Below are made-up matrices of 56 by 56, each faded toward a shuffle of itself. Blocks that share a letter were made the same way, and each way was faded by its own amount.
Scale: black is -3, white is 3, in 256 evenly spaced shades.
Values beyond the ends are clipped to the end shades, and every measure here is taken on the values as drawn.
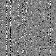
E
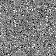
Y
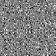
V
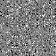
V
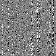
E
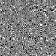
V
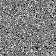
Y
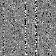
E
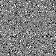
Y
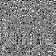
V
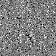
Y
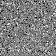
Y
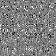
V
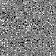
V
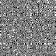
V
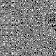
V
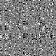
V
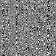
E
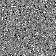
Y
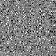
V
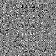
V
